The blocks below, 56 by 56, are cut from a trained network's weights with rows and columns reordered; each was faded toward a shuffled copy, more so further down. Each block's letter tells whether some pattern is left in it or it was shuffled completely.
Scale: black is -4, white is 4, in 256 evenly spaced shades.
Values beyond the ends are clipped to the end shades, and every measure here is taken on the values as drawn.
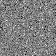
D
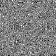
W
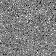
D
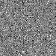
W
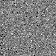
W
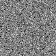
D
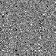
W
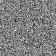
D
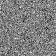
D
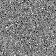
D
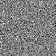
W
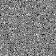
W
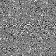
W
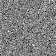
D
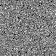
D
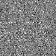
W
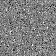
D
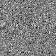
W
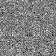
W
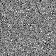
D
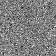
D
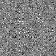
W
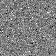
D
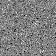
D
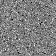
D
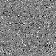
W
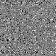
W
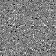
W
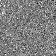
D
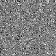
W
